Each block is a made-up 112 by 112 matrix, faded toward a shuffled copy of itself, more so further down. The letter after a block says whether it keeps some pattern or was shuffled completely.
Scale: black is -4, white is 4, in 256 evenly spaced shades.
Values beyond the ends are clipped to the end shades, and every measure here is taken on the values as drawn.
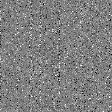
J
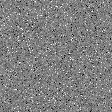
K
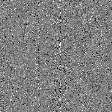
J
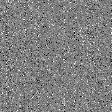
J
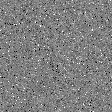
K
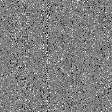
J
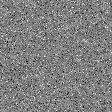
K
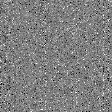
J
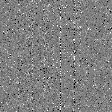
J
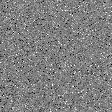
K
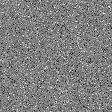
K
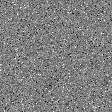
K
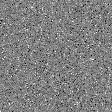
K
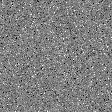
K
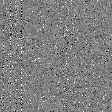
J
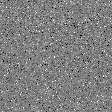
K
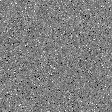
K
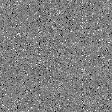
J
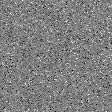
K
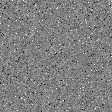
K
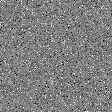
K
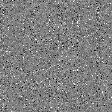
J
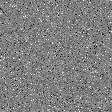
K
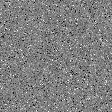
K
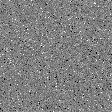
K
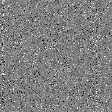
J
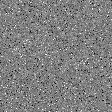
K
